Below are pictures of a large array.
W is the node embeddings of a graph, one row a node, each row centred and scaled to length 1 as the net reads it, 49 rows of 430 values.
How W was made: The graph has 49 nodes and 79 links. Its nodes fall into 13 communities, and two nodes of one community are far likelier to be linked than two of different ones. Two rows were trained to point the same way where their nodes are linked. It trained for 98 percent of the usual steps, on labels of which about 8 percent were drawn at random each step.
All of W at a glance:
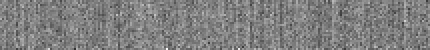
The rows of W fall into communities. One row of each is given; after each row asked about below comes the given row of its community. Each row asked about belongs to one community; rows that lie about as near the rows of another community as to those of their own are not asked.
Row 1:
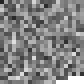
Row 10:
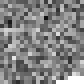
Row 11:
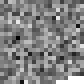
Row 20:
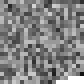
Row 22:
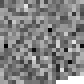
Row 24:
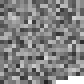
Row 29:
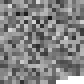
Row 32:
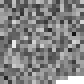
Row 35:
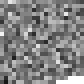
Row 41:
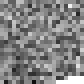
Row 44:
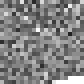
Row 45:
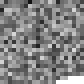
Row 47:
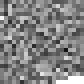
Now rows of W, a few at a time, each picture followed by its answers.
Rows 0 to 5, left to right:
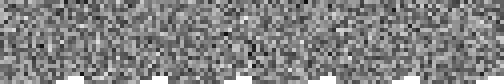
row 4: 32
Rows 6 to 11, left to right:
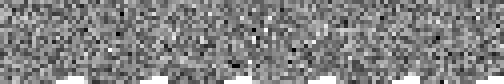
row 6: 32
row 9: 1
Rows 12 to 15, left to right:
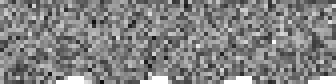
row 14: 44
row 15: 11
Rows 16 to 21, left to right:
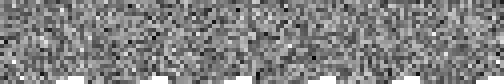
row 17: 41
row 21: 44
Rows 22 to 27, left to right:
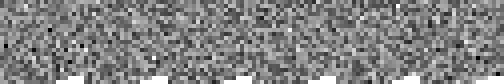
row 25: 10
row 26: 10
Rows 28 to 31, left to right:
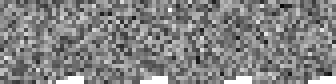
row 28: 11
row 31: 29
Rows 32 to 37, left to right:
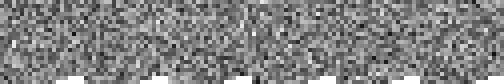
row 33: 1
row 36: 47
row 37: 22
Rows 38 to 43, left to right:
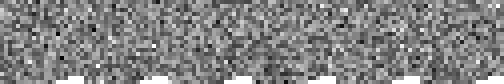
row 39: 20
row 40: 20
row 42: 45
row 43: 22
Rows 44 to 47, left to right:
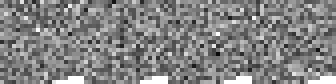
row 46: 35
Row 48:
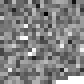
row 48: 24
